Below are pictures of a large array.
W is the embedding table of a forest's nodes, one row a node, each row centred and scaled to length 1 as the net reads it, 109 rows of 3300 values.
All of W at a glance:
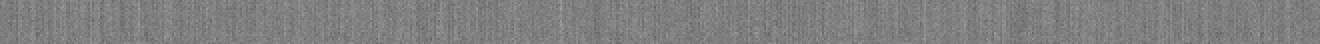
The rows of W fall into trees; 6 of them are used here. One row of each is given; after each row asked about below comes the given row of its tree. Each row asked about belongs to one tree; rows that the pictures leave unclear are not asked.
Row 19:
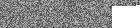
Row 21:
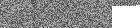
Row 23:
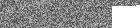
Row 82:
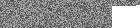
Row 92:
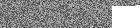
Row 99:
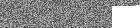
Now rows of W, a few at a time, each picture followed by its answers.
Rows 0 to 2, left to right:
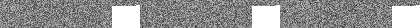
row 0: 21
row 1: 92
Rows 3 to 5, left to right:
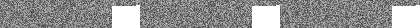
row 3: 19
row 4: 19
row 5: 92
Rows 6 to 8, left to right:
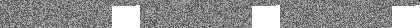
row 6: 92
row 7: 23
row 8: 99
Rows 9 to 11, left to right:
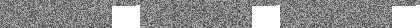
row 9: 19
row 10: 21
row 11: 82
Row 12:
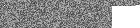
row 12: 99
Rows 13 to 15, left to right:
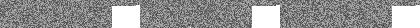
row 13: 99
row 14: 19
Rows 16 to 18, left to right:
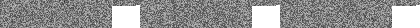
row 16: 21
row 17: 21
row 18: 19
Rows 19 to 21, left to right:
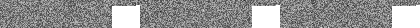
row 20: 92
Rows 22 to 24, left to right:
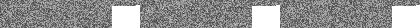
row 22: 92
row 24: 23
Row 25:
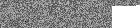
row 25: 23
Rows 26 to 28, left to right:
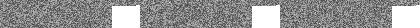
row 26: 82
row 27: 21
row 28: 99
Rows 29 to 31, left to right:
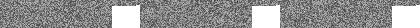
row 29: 19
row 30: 23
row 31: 23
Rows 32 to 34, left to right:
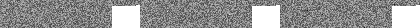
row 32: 82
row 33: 21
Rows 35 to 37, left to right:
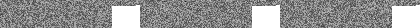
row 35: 92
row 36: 82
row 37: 19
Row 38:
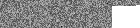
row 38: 23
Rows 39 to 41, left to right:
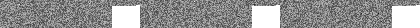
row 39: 21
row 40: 92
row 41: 23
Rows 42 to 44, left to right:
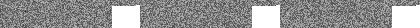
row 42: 92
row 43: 82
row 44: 19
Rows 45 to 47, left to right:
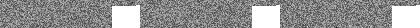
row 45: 82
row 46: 82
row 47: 92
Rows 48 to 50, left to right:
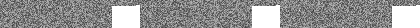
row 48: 99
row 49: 92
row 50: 21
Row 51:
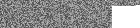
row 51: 92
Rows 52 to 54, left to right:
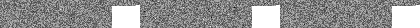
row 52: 99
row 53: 99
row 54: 99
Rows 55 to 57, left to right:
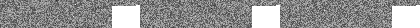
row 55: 23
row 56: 19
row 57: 21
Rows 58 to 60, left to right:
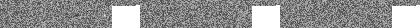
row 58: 92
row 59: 92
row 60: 21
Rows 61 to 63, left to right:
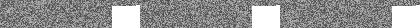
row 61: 23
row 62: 92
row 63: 99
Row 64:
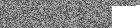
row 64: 92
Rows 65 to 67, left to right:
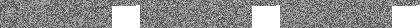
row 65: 23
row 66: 92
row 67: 82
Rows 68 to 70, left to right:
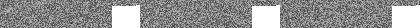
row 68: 23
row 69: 82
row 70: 92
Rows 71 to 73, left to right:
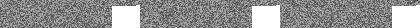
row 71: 82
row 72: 99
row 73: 82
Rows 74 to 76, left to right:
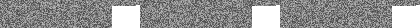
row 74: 92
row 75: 23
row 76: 21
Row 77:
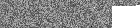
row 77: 19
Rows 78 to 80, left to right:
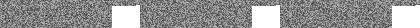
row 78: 92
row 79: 92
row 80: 92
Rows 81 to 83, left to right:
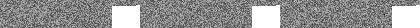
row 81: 82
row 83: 82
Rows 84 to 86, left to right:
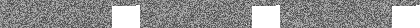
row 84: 82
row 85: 82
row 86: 19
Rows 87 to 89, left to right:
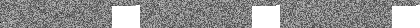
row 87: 99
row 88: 82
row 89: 82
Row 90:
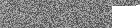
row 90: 82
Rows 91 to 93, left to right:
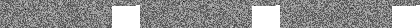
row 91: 19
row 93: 21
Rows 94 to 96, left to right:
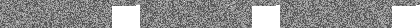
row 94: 82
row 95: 19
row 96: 19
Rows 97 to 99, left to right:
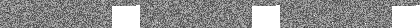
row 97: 21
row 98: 19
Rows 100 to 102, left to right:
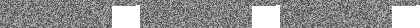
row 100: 19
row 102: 92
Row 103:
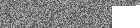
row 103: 82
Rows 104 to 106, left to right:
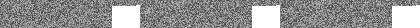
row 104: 21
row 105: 23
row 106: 23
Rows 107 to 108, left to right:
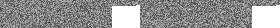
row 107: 82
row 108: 19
